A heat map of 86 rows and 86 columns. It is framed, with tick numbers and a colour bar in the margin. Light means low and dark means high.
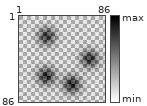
Bumps: four. Slope: none. Mirror symmetry: none. Lone odd cells: none.
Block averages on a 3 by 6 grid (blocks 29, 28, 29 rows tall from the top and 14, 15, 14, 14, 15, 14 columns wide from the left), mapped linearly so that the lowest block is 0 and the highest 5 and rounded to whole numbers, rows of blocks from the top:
0 3 3 0 0 0 | 0 2 1 0 4 3 | 0 3 2 5 2 0
